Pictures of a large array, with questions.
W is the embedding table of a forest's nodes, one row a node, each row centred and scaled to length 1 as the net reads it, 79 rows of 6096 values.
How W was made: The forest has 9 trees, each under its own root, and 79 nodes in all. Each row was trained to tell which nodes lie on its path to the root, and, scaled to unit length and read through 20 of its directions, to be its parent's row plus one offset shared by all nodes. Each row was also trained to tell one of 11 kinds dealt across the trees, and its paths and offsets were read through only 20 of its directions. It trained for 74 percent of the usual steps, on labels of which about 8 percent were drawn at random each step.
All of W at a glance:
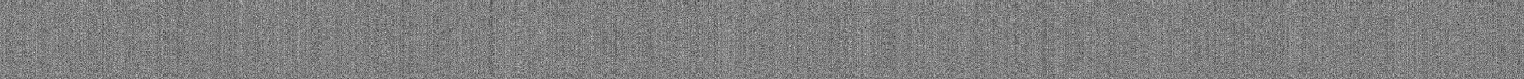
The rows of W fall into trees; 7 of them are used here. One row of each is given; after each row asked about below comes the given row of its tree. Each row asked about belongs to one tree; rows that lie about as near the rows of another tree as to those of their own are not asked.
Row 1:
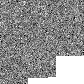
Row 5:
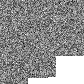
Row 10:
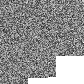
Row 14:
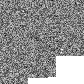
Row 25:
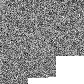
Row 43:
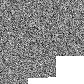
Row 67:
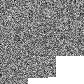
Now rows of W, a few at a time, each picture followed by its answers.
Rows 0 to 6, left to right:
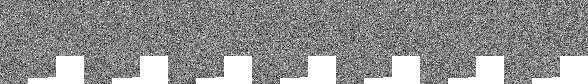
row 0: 1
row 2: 25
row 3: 1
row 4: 67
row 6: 67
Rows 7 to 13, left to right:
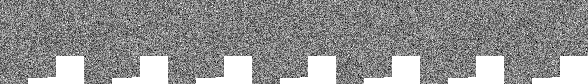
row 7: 67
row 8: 1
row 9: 67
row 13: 43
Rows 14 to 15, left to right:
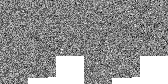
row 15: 1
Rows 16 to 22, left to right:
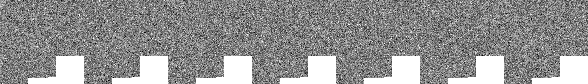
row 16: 25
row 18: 14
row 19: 25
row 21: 43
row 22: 25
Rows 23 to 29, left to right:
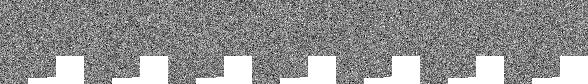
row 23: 43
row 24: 5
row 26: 67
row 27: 25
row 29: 5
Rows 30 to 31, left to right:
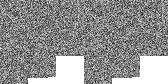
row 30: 5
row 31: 5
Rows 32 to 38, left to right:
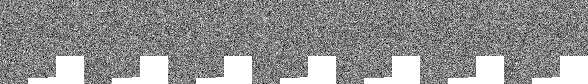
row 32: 1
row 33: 1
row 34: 43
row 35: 5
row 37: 43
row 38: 1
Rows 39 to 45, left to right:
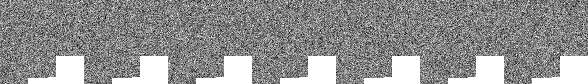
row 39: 1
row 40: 10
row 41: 25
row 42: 43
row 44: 5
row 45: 25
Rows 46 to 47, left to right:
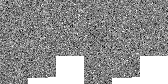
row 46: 25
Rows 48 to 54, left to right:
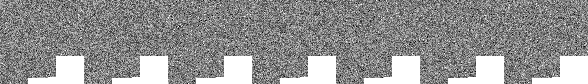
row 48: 25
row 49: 10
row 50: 1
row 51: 25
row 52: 25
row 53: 43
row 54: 1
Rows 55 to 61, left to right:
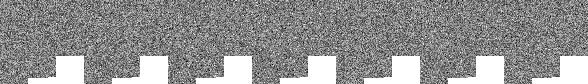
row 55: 10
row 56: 5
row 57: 25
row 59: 43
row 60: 25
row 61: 43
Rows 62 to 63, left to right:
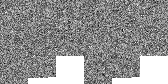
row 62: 67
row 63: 5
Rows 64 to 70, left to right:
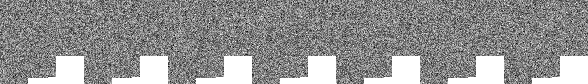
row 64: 5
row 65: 14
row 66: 5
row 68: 1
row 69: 10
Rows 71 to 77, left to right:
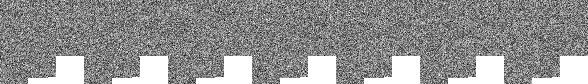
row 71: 5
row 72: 5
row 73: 43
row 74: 1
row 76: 1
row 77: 14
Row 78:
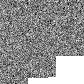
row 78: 5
